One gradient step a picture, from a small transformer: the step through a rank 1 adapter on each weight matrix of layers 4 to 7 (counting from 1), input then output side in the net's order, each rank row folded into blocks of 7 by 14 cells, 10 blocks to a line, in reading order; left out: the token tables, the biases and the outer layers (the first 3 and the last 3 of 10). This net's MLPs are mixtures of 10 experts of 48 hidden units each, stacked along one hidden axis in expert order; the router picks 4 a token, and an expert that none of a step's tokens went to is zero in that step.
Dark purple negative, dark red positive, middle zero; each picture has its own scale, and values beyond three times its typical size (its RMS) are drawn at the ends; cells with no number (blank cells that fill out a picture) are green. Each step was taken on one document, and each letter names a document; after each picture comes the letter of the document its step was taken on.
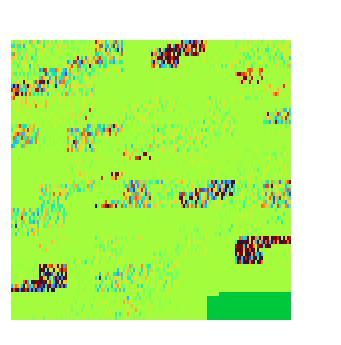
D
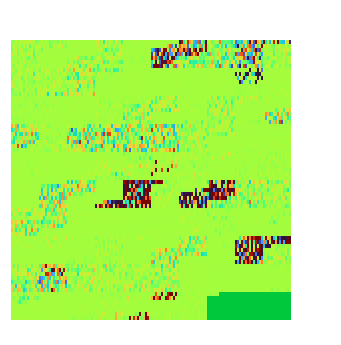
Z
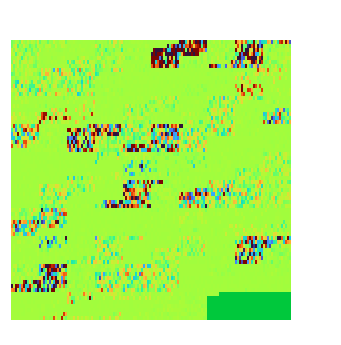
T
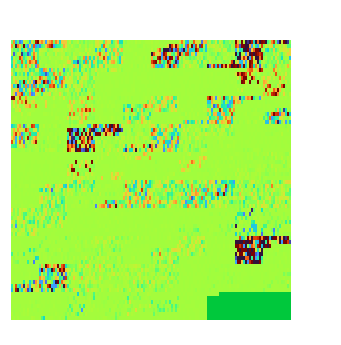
D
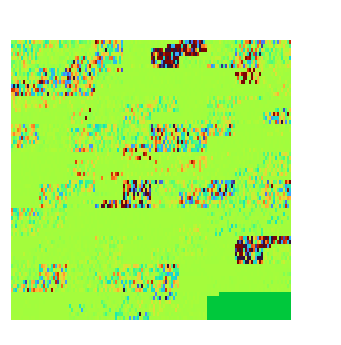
D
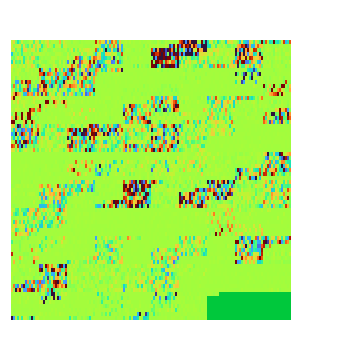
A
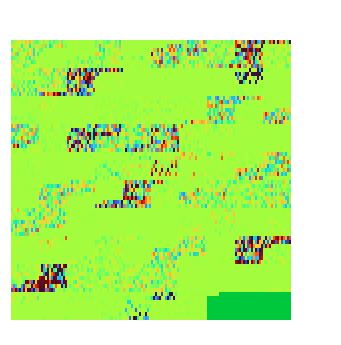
Z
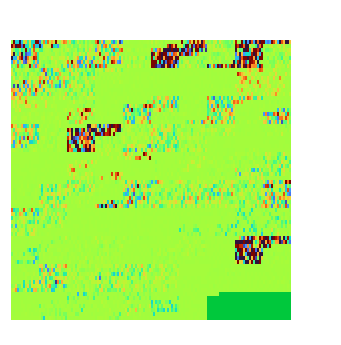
D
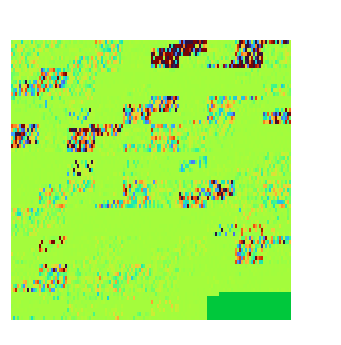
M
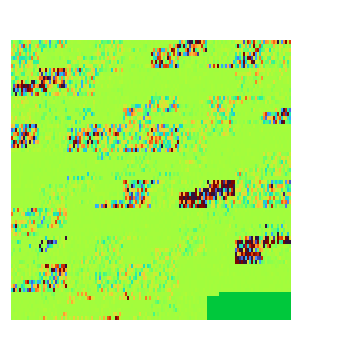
T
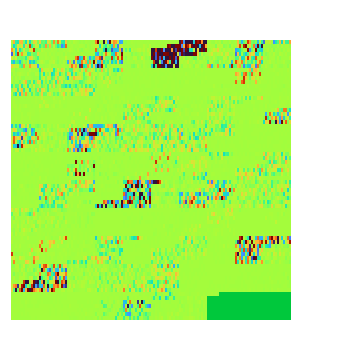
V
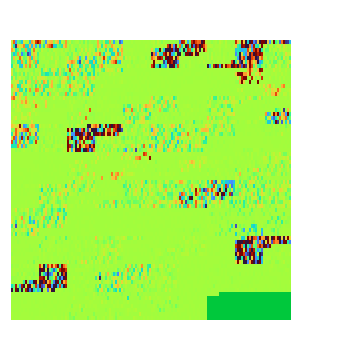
D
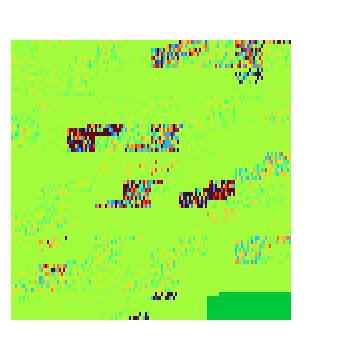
Z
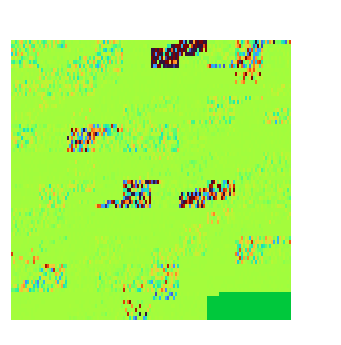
V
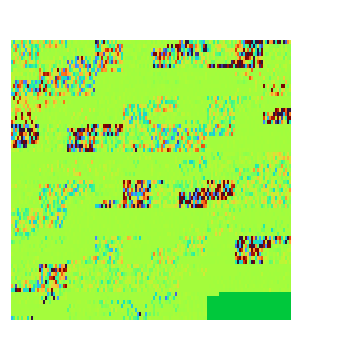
A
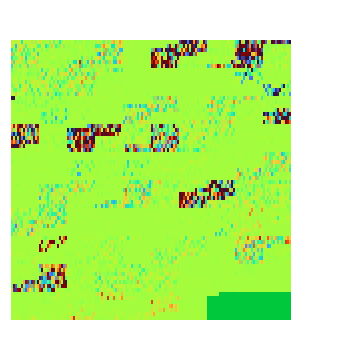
M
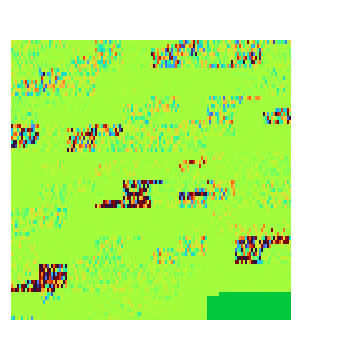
A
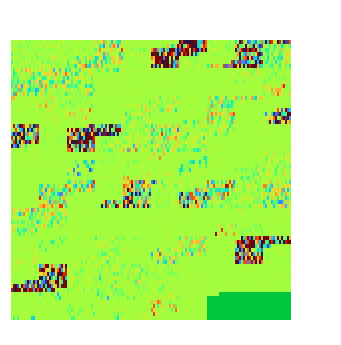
M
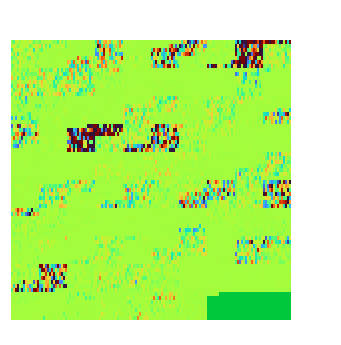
Z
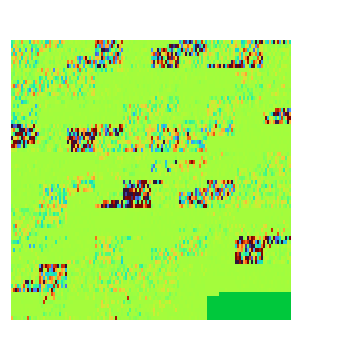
A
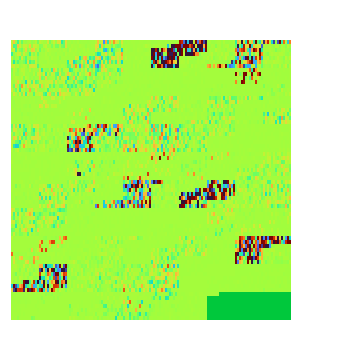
V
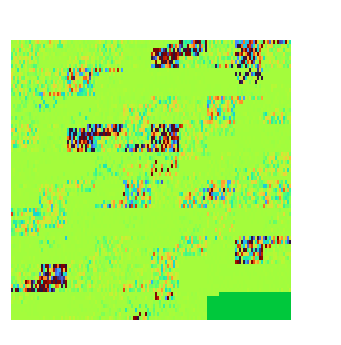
Z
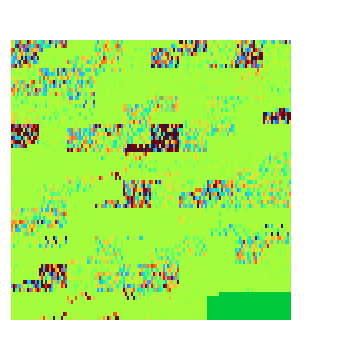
T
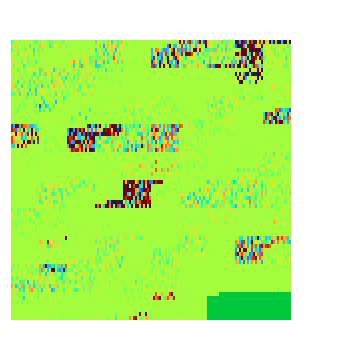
Z
